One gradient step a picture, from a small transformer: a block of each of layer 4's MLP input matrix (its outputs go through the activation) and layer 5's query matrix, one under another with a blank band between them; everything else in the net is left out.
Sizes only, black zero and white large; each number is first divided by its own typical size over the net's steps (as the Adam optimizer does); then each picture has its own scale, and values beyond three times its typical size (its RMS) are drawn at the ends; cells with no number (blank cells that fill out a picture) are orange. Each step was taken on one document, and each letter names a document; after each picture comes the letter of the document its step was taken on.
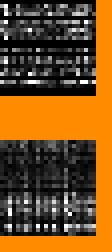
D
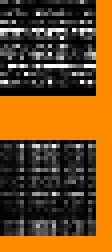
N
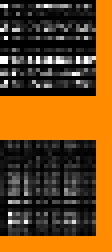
D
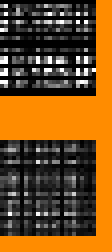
D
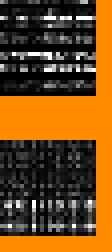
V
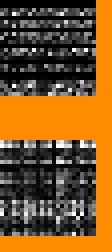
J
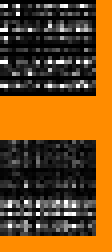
D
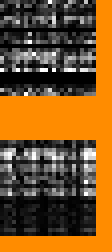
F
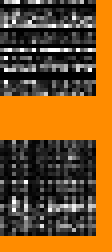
J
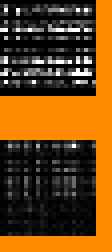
D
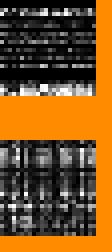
J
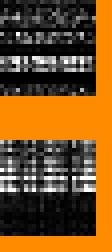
F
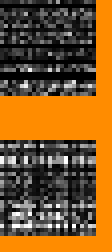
J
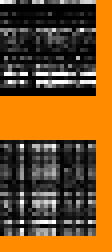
N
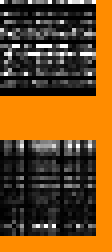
N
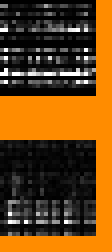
D
